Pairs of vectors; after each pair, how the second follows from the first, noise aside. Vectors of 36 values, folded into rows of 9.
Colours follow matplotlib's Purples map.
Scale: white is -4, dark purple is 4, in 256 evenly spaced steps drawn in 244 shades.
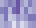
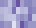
sign-scrambled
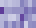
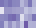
negated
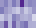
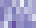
sign-scrambled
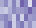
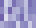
shuffled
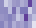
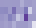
partly zeroed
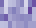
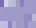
partly zeroed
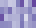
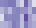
negated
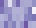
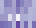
shuffled
